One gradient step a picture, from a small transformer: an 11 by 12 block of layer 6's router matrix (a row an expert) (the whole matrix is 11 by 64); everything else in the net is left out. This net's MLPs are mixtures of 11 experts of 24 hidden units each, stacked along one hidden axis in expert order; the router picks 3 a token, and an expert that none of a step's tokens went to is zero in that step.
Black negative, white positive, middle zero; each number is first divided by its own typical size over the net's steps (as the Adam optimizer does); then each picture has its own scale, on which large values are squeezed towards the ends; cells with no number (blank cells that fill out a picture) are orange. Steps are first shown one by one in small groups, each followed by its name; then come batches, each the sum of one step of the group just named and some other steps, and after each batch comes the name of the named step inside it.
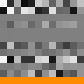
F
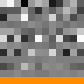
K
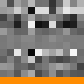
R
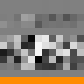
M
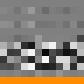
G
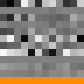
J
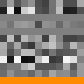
G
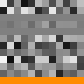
F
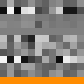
M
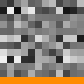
J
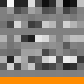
M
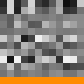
J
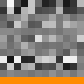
K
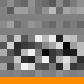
G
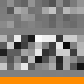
M
